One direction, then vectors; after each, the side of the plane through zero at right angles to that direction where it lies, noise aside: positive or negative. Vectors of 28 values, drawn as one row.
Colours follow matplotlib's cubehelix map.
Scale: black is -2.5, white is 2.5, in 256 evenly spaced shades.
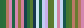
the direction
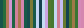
positive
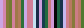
negative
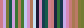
negative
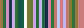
negative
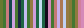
negative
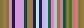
positive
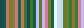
positive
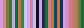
negative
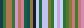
positive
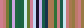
negative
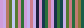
negative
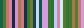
positive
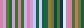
negative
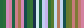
positive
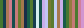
positive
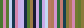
positive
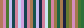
positive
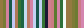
negative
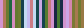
negative
